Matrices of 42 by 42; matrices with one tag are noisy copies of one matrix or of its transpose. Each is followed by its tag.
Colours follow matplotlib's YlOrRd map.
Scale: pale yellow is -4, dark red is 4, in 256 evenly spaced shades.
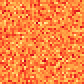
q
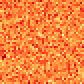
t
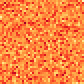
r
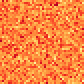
t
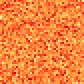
r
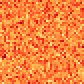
t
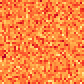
t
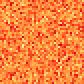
q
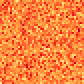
r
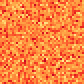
q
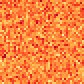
t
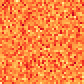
r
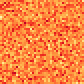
r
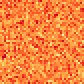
t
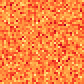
q
